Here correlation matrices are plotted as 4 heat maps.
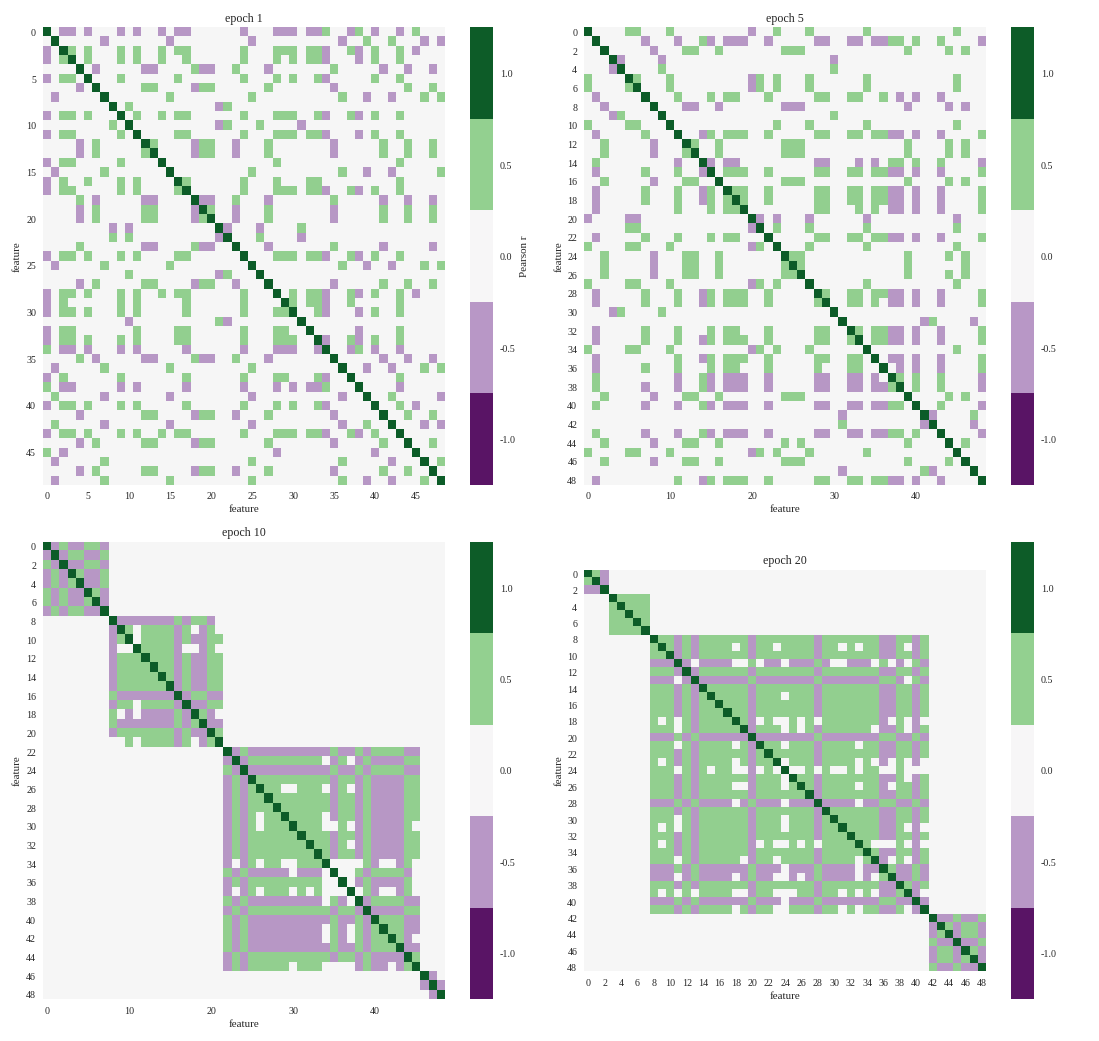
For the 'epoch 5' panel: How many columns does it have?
49
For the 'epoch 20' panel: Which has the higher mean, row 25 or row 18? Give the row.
25
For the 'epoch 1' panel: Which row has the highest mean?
43
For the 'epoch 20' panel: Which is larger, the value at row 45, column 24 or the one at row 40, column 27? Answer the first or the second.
the first
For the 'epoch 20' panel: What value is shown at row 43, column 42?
-0.5
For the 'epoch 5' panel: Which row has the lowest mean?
8
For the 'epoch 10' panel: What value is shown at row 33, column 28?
0.5
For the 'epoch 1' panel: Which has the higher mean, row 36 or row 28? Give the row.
28
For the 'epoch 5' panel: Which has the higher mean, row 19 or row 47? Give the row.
19
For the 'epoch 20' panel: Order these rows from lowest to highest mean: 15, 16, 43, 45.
45, 43, 15, 16
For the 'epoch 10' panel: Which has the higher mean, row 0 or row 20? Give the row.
20
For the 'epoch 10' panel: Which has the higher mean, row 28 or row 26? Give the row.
28
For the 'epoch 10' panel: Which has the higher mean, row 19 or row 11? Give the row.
11
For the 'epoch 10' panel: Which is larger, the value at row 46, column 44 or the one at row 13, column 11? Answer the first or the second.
the second
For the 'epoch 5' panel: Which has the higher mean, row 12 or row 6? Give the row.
12
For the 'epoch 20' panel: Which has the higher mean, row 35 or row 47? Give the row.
35
